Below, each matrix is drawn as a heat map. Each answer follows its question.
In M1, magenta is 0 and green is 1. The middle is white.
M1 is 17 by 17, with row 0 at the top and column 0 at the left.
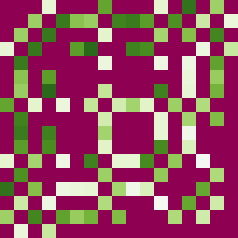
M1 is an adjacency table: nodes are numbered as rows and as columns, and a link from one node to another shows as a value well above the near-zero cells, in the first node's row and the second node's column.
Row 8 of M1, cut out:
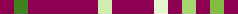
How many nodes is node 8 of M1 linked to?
5
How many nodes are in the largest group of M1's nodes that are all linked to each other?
2
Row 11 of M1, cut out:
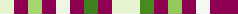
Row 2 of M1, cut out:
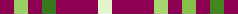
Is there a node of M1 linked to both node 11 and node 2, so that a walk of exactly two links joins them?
no
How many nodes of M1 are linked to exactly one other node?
0
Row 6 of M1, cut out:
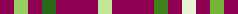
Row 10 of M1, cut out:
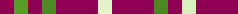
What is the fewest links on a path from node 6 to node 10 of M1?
2
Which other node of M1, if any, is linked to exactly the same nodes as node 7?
node 11
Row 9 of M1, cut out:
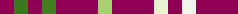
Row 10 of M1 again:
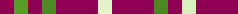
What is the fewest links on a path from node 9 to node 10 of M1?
2
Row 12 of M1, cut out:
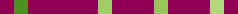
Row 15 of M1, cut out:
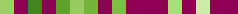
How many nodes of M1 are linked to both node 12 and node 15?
0
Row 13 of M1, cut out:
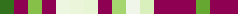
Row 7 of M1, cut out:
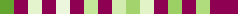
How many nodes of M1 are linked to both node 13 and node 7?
8
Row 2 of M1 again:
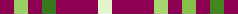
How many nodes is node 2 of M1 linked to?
6
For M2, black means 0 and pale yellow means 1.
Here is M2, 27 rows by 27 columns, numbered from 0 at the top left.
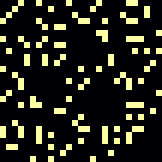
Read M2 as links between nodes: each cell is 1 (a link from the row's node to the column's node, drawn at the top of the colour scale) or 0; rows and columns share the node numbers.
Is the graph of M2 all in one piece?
yes
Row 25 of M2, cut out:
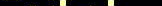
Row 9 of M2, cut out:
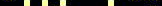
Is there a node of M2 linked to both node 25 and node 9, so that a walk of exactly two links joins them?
yes
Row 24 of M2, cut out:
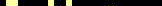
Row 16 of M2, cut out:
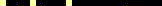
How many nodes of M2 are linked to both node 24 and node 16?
1
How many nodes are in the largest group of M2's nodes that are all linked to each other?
5
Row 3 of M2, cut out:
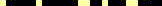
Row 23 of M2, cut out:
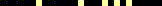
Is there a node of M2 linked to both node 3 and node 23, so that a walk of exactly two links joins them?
yes
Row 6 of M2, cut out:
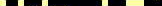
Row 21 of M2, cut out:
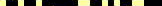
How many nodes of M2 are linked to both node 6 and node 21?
5
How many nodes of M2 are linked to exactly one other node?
0
